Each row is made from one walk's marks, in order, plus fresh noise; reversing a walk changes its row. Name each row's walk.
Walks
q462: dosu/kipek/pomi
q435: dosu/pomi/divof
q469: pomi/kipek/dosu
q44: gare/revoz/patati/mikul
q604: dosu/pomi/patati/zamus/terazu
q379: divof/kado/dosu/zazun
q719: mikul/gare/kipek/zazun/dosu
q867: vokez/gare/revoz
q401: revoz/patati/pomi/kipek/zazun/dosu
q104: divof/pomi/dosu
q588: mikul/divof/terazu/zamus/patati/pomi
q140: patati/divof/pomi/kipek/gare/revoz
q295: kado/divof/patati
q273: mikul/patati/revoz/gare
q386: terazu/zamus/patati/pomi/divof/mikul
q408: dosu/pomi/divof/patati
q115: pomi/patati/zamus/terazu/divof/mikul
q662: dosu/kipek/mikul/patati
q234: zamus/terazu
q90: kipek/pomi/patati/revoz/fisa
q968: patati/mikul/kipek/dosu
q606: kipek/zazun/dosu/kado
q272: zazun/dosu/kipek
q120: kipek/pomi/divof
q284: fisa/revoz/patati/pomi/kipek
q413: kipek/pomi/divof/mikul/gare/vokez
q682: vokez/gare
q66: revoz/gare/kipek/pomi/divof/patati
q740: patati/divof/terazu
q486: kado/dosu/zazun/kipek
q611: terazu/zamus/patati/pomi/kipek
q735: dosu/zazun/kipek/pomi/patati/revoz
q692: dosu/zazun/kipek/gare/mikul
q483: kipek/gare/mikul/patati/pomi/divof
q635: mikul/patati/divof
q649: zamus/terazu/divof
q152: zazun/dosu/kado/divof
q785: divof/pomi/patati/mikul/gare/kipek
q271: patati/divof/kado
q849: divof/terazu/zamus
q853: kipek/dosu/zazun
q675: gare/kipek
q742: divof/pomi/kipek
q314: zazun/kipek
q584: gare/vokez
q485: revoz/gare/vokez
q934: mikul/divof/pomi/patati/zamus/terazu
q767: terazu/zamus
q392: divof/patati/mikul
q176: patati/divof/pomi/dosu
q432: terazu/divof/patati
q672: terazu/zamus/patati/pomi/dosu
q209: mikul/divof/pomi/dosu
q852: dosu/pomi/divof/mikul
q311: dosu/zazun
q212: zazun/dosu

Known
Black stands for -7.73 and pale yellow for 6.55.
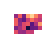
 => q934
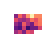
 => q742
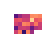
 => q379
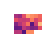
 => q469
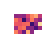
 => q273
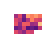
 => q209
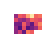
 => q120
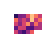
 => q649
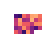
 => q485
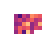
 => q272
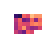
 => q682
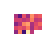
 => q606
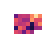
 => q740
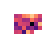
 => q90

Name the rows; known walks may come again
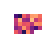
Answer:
q485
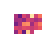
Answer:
q314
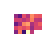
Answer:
q606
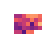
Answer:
q469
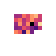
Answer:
q401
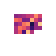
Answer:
q662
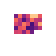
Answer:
q392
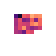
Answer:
q682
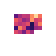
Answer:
q740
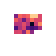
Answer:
q140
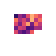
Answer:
q649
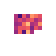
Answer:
q272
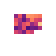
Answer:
q209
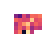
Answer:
q486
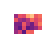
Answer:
q120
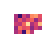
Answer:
q212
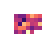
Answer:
q719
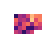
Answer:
q849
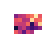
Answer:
q408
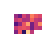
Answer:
q853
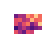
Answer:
q852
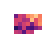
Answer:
q104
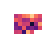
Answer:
q90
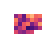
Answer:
q588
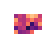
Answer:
q115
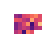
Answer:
q462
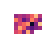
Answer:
q968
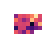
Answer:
q176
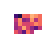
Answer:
q867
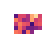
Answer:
q271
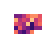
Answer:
q672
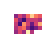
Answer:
q483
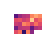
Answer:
q379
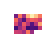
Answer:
q785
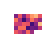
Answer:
q635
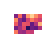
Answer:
q934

